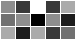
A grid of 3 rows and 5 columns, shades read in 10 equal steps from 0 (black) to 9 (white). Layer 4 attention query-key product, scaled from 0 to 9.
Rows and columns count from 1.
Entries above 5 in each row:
2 0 2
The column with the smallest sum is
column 2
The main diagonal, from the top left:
5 5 6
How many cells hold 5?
3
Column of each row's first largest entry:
3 2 1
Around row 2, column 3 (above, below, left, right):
9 6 5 5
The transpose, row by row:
5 4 6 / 2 5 1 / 9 0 6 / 2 5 2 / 6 1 4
